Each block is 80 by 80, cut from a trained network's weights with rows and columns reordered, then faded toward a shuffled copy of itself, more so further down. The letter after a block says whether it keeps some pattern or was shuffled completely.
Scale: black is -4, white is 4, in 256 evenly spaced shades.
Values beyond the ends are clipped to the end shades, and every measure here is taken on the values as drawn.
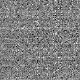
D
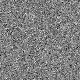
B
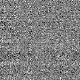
D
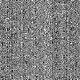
D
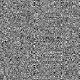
D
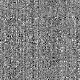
D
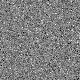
B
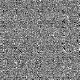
D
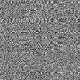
D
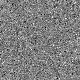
B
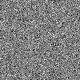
B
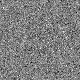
B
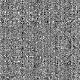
D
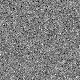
B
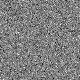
B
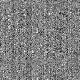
D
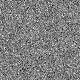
B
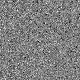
B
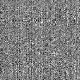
D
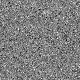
B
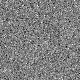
B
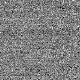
D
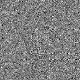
D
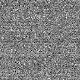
D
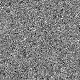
B
